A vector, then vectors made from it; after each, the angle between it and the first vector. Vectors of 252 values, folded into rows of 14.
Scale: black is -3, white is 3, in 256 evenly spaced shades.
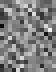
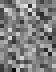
nearly parallel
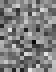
partly aligned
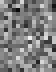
orthogonal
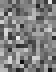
orthogonal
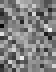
nearly parallel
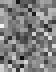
nearly opposite
